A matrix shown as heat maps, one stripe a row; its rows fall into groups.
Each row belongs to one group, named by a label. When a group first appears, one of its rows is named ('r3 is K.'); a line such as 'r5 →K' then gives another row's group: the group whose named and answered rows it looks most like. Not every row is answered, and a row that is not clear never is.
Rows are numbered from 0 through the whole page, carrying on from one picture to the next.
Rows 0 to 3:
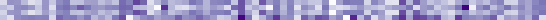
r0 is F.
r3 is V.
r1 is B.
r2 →F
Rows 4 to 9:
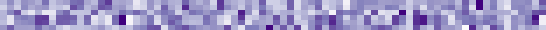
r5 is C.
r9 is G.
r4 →C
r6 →F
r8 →V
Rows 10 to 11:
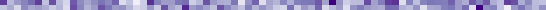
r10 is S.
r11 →C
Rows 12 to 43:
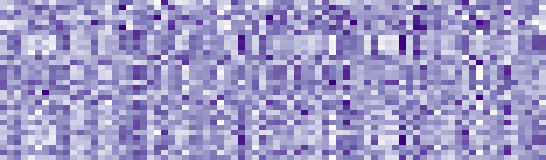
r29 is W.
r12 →B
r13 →V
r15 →G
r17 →V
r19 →F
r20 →F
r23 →G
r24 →C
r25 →W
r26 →W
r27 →W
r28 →S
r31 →C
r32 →W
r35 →F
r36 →W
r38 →B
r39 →F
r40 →F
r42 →W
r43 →F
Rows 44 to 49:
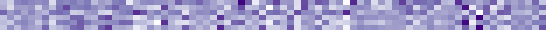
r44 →V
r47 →C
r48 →B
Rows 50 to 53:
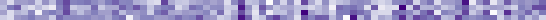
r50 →B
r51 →F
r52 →B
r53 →V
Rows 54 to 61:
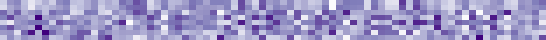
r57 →G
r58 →V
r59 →G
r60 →S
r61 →C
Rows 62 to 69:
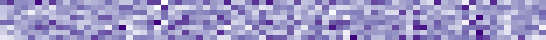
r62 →G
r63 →B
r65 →C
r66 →G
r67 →V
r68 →C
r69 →V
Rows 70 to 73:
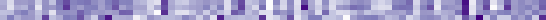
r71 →B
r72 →B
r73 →C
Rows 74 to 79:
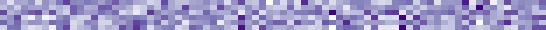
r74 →B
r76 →S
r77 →F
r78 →W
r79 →F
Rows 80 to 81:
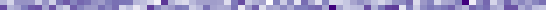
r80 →B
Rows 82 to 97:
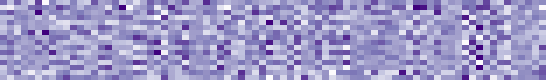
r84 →G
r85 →B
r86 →G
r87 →C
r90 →G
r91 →C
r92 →G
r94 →W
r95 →C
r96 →F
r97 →B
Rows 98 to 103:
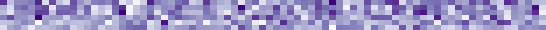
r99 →V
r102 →B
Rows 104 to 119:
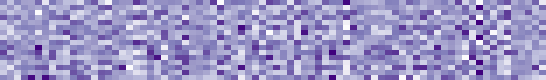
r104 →W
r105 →C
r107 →W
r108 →C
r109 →V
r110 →B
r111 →C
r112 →W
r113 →G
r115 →G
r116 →C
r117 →V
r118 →C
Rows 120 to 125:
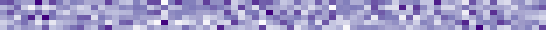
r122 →G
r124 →B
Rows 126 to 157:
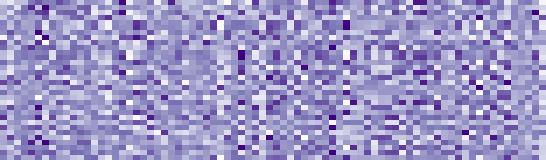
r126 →V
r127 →S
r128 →V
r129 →C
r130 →W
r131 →W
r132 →G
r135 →S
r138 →W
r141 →G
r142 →W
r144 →W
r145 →B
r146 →V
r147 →G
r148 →W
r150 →F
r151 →S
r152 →B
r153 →G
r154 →S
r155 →V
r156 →S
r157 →W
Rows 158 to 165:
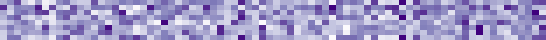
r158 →F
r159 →S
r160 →V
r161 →F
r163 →C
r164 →C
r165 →F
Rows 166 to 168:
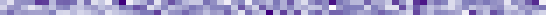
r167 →F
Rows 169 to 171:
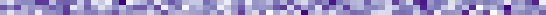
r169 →V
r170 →W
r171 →B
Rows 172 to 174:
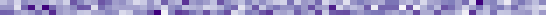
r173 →S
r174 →G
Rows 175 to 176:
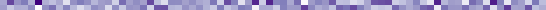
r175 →G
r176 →B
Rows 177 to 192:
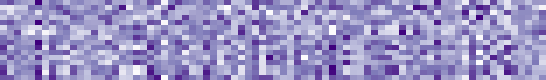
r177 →G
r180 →C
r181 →G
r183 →F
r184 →W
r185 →G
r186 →S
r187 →W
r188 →G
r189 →W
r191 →S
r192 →G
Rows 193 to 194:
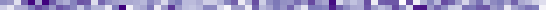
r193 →S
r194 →V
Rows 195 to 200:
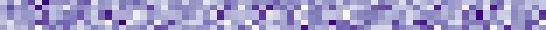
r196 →G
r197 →C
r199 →V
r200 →B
